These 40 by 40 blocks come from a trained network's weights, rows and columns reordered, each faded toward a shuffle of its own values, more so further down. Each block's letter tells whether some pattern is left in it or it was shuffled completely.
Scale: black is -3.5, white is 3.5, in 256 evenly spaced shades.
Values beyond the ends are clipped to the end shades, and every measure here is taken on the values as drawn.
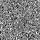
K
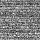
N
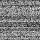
N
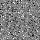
K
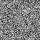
K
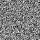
N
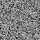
K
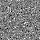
K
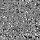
N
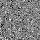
N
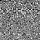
N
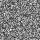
K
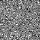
N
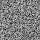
K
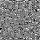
N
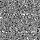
N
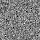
K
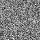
K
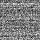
N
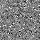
K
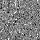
N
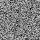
K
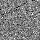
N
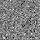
N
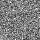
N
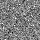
K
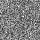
K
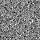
K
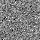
K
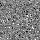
N
